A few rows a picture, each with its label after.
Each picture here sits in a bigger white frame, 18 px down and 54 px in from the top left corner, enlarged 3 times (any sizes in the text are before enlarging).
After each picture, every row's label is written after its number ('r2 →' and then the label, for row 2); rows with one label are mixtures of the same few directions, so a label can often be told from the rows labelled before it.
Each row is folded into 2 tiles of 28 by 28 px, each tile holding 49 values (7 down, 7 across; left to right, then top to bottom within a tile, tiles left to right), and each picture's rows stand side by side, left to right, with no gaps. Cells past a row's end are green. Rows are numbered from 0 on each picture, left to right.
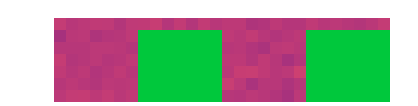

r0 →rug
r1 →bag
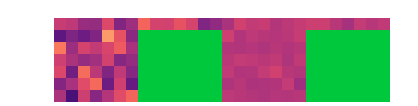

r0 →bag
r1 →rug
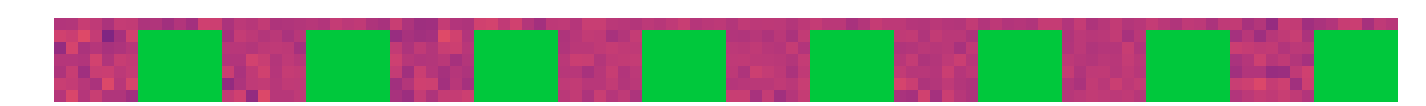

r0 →bag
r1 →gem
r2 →bag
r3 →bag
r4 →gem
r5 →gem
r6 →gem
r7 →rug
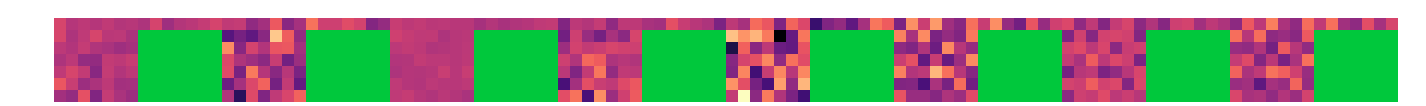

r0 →gem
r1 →bag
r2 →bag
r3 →gem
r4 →bag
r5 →rug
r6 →rug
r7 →rug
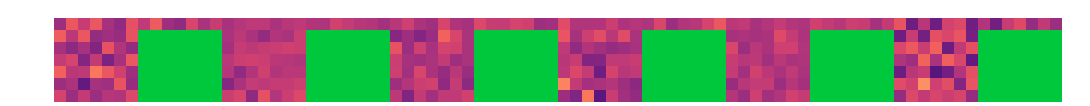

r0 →rug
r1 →gem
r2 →bag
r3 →gem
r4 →bag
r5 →rug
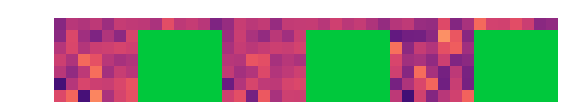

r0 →gem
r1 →gem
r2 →bag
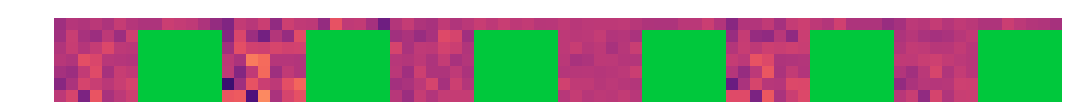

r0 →gem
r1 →gem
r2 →bag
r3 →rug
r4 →gem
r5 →gem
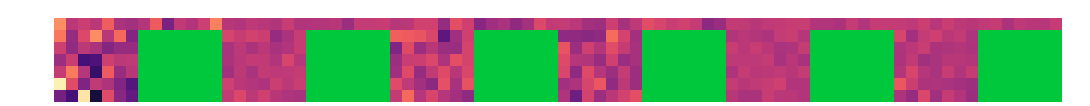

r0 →gem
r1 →bag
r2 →bag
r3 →bag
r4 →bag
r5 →gem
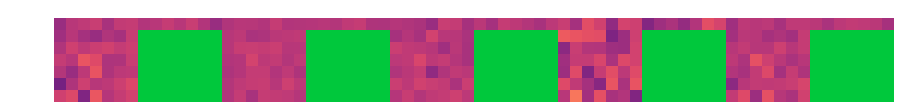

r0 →gem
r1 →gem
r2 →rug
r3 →bag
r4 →gem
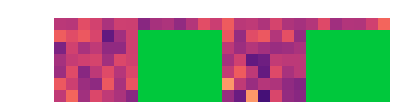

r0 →bag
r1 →gem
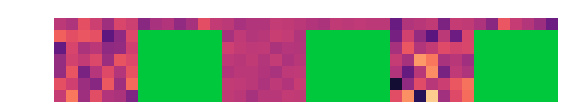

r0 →bag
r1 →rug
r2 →gem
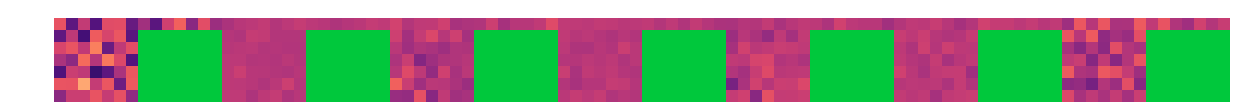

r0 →rug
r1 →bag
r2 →gem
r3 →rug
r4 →gem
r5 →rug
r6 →rug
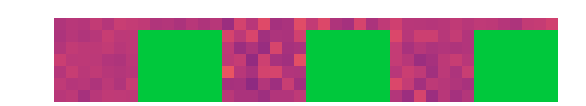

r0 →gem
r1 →rug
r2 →gem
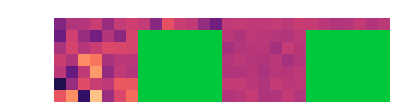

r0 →gem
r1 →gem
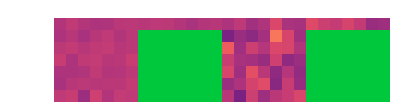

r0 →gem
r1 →bag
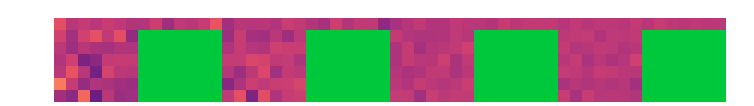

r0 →gem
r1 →gem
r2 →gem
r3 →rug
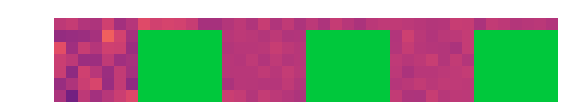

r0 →bag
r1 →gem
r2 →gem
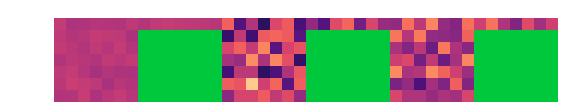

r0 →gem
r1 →rug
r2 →rug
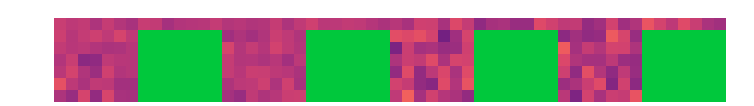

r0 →gem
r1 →bag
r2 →bag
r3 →bag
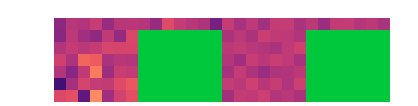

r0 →gem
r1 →rug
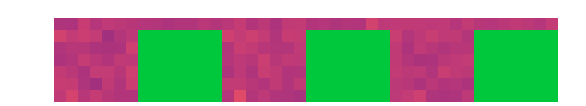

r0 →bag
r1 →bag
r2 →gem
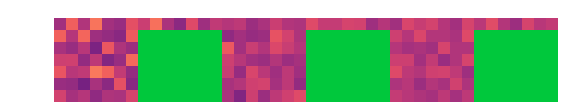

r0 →rug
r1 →bag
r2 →rug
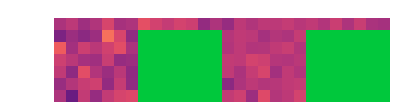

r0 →bag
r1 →gem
